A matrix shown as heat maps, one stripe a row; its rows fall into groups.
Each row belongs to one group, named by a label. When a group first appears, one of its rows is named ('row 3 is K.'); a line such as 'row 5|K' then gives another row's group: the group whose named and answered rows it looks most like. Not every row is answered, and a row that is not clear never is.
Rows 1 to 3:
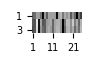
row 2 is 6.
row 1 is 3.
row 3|6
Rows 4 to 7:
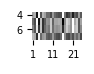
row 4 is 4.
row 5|6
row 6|6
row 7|4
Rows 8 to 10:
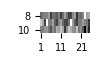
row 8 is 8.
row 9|4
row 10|3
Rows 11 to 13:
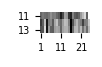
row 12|6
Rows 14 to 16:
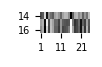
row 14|6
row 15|4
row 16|4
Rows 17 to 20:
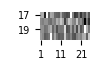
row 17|4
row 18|3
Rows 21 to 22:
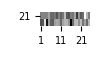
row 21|8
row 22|6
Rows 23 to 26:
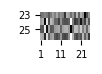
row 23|3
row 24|4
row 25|6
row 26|4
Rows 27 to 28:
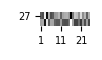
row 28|4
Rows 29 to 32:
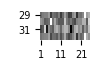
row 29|8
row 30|8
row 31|6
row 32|8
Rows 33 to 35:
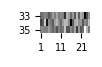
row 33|3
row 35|8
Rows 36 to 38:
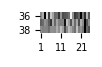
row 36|4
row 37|3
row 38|3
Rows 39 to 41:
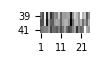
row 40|6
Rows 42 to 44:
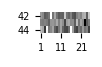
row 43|3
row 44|4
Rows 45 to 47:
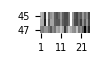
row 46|4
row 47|3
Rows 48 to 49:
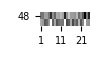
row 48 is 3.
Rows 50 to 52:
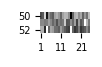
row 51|8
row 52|4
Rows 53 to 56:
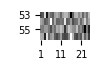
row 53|6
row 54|8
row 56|4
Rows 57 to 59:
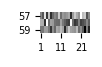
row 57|6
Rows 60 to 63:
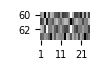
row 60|4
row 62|4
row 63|3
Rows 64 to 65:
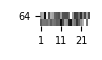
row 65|8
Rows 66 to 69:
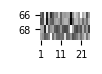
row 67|6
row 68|4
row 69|8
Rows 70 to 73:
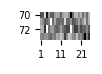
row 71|8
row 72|4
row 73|3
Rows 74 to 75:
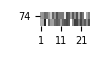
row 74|8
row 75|4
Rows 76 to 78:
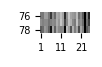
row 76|3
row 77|3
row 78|3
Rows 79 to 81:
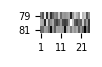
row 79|6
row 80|4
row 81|3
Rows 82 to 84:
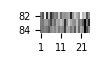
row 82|6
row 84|3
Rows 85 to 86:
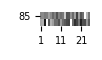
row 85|8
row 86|4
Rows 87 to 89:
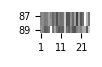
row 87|8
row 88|8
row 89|8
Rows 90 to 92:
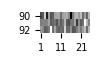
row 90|6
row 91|8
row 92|8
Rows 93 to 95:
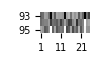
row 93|3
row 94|8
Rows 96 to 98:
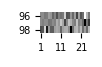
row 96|8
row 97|3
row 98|6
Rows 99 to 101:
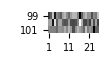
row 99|6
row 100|4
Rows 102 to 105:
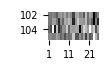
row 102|3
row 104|6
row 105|8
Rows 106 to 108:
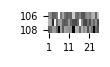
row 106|8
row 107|4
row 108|3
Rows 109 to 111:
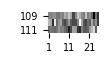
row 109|3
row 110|4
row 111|8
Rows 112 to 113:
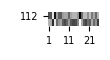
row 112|6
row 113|4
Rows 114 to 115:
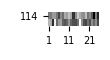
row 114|3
